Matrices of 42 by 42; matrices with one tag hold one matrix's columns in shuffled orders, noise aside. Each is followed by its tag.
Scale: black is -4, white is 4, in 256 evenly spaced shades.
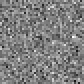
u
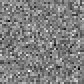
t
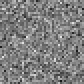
u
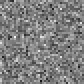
u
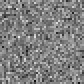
u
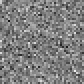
t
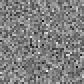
t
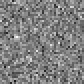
u
